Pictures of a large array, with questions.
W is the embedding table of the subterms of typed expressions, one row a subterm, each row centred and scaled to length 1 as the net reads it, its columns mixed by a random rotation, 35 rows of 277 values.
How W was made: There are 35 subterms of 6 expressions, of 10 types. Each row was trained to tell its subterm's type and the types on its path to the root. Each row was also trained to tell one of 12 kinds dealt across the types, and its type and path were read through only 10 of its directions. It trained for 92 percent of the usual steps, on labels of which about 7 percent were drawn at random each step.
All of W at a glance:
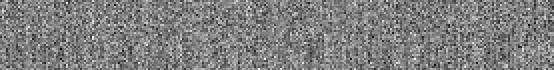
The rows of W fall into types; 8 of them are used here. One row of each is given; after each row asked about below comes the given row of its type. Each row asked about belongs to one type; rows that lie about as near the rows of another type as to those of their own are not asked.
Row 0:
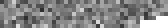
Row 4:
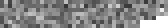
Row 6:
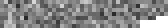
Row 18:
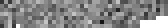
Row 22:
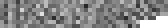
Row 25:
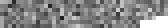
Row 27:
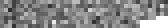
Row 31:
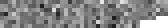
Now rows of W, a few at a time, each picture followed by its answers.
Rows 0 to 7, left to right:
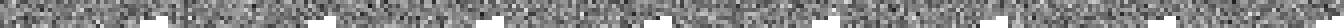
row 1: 22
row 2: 0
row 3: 18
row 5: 25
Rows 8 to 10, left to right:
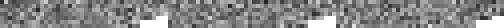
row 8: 27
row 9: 4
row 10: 0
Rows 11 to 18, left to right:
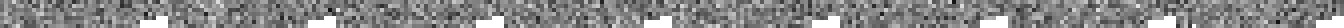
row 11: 0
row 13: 6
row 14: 0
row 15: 18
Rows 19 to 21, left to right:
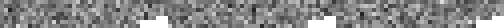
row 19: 27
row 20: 22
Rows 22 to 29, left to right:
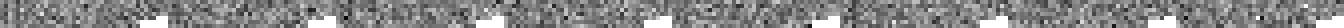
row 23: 4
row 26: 27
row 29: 22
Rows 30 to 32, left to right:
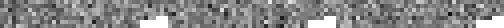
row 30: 27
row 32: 6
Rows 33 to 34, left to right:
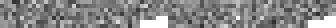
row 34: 22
